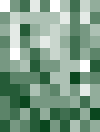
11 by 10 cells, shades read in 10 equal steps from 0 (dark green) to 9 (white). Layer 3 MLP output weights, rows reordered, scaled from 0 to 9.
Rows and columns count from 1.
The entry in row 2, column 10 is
3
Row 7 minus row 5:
-3 -6 -2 1 -4 -1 0 -2 -1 0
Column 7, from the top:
6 8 6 5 6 6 6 6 4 2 1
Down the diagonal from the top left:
9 7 1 6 5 4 6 4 2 0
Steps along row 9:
down down up same same same up down up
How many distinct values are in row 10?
5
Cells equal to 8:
7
